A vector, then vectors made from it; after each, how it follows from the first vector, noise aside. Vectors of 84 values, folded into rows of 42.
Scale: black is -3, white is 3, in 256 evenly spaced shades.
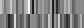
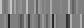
partly zeroed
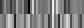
negated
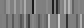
partly zeroed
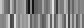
sign-scrambled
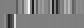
partly zeroed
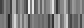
sign-scrambled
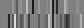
partly zeroed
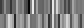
negated
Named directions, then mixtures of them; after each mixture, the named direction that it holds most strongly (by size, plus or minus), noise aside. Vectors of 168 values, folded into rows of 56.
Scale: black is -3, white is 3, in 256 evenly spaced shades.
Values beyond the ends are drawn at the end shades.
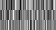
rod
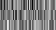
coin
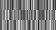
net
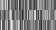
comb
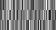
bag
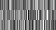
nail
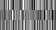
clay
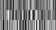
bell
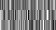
nail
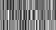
bell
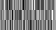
clay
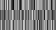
clay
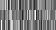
comb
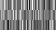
coin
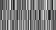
bag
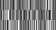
bell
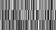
net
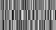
net
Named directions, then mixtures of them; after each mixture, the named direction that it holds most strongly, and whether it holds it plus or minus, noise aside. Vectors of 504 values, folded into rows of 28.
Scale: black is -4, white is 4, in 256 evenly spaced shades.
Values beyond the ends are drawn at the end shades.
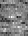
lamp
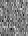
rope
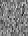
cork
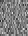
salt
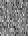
rope, minus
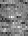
lamp, plus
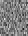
salt, minus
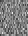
salt, plus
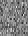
cork, plus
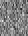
rope, minus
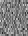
salt, minus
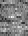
lamp, plus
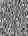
salt, minus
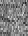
cork, minus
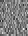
salt, plus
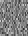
salt, minus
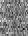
salt, minus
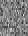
rope, minus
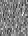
cork, minus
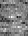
lamp, plus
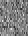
rope, minus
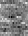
lamp, minus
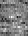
lamp, plus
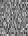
salt, plus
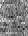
lamp, minus
